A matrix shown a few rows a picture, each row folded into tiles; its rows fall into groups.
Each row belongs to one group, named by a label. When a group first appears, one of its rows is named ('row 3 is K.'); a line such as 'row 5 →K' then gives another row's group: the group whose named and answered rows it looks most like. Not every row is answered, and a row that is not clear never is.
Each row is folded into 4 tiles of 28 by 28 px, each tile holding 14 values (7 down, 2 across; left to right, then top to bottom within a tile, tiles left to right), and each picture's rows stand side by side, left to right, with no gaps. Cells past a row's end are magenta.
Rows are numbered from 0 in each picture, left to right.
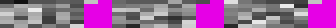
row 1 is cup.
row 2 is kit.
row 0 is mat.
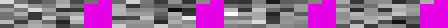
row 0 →kit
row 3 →kit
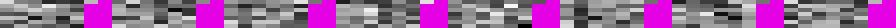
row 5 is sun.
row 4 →kit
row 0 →kit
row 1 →mat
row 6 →cup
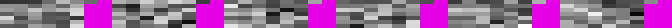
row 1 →sun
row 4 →mat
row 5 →mat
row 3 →cup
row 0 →cup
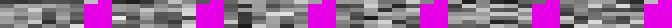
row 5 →kit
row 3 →sun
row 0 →mat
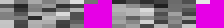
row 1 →mat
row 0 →sun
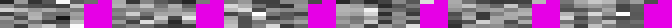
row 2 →cup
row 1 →kit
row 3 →mat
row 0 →cup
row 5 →sun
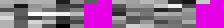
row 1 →kit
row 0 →sun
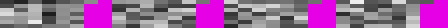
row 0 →mat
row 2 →kit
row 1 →sun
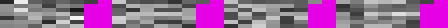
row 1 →kit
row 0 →mat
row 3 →sun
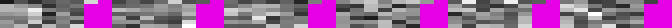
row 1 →cup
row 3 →sun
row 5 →cup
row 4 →cup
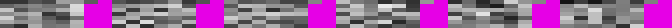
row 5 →mat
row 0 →cup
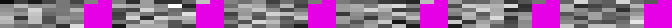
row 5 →cup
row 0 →mat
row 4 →kit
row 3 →kit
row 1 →kit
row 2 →kit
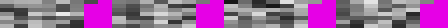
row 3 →sun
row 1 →sun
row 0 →sun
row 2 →cup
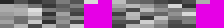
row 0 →mat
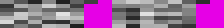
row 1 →sun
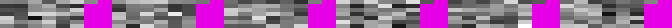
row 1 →sun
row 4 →cup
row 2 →mat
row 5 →mat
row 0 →sun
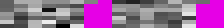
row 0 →sun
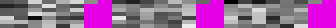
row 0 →sun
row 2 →mat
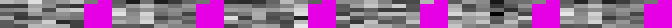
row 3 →kit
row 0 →sun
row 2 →cup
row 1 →mat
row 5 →mat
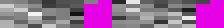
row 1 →mat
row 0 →mat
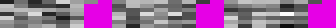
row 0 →cup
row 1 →sun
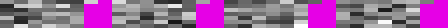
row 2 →cup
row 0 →kit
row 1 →kit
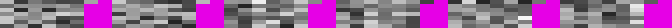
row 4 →mat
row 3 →sun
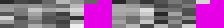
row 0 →cup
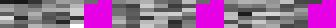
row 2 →sun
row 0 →cup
